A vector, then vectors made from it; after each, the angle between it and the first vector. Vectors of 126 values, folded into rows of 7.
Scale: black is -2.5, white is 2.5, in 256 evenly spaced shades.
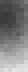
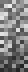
partly opposed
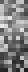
partly opposed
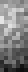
nearly opposite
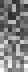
partly aligned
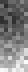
nearly parallel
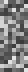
orthogonal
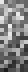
partly opposed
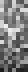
partly opposed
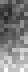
nearly parallel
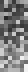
partly aligned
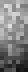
nearly opposite
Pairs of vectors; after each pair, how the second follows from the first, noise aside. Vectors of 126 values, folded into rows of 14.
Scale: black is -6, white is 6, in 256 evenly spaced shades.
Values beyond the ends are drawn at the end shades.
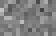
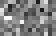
scaled up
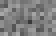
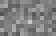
negated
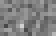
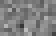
negated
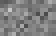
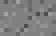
partly zeroed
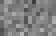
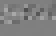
partly zeroed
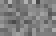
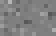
partly zeroed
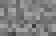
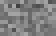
shuffled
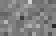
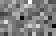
scaled up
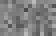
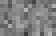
negated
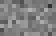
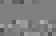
partly zeroed
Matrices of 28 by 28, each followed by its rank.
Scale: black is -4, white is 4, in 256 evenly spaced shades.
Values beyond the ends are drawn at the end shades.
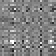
three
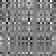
two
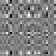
two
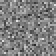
full rank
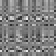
two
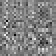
five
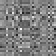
three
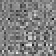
five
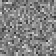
full rank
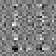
three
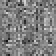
five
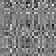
three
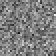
full rank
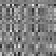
two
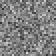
full rank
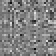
five
